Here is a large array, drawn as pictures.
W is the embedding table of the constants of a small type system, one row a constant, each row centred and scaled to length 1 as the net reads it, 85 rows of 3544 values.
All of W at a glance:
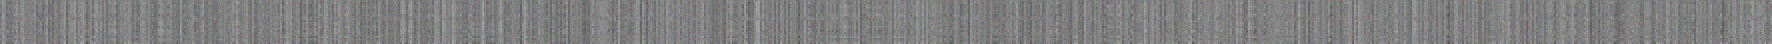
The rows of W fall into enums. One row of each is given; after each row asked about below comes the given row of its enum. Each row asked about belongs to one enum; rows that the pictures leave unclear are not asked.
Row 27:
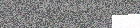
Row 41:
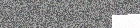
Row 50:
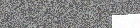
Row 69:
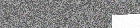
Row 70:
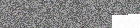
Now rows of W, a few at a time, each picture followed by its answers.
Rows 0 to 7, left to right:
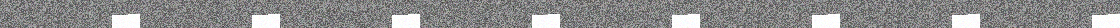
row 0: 50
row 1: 70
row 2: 27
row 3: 69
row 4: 41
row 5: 50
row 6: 50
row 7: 50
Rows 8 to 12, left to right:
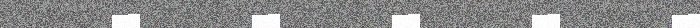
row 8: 27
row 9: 70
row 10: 70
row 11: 41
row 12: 27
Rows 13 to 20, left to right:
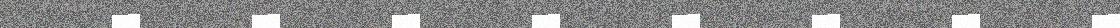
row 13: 27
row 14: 41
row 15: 70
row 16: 70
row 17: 50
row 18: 41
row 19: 27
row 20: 70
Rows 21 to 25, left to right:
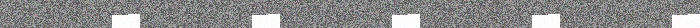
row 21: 70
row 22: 50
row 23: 41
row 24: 70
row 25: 41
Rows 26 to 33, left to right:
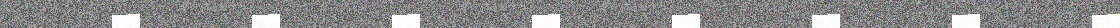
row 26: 50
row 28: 41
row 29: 27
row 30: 27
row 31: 41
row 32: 69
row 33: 50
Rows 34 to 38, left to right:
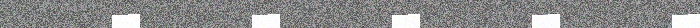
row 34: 27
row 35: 41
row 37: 69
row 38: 69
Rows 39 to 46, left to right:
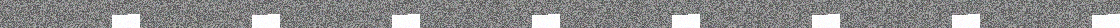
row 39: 41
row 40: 41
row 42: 70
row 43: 70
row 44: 50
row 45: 50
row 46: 50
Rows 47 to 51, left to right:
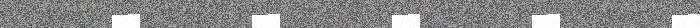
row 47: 27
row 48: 50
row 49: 70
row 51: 27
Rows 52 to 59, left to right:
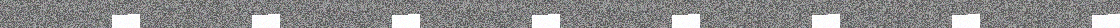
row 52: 41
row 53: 70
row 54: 27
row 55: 27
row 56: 27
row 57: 50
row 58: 50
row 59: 50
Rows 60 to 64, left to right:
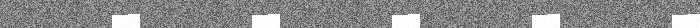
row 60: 70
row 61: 70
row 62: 70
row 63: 50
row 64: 69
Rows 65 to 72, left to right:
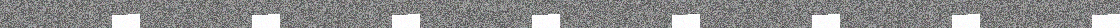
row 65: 50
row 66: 70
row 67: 50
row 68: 27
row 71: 50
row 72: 41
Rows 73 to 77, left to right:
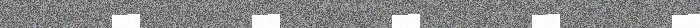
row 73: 41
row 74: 41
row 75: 27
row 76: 69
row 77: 70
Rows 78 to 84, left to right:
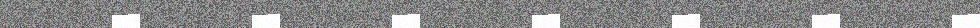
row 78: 70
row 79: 50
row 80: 41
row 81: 70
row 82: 70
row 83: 41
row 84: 41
